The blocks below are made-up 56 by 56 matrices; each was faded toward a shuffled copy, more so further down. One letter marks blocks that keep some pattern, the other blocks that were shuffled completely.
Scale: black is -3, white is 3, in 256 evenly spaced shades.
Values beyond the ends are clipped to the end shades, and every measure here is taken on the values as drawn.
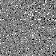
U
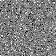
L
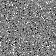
L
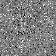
U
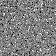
L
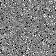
L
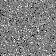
L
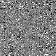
U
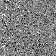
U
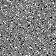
L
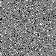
L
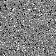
L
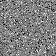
L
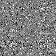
U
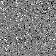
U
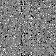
U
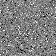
L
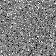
L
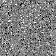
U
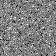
L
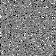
U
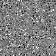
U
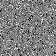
L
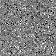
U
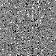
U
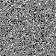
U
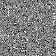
U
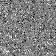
L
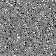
L
